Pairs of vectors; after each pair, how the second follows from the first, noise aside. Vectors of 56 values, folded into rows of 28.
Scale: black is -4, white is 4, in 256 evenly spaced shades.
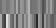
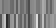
negated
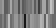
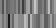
wrapped around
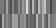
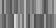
shuffled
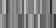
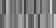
negated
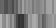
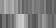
negated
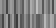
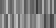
negated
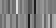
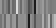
copied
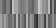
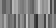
copied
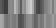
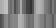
negated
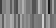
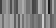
copied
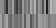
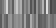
negated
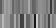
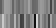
copied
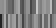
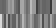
negated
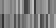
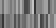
copied
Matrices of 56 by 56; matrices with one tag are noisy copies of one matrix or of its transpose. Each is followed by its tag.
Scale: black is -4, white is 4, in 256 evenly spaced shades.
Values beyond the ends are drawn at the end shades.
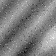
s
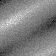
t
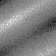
t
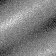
t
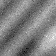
s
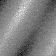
t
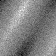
t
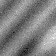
s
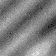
s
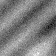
s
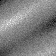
t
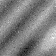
s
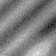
s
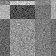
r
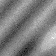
s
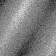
t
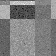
r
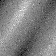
t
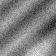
s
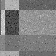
r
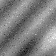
s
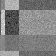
r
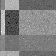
r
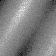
t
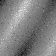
t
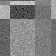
r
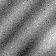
s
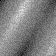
t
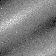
t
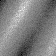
t
